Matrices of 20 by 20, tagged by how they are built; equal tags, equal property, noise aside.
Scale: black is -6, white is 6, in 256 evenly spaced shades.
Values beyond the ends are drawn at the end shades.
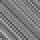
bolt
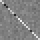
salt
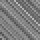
bolt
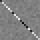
salt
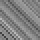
bolt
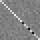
salt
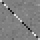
salt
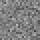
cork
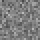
cork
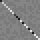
salt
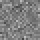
cork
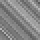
bolt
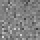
cork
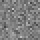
cork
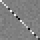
salt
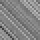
bolt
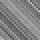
bolt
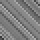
bolt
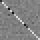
salt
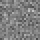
cork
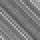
bolt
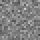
cork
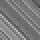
bolt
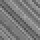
bolt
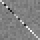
salt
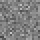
cork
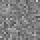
cork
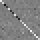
salt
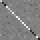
salt
